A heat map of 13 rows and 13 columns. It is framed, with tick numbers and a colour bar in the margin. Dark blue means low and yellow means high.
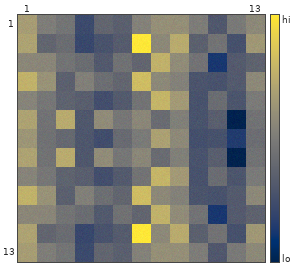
Odd rows or columns: none. Stripes: upright, repeating 2 times. Mirror symmetry: top to bottom. Seam: none. Ninth with the lowest average: middle right.
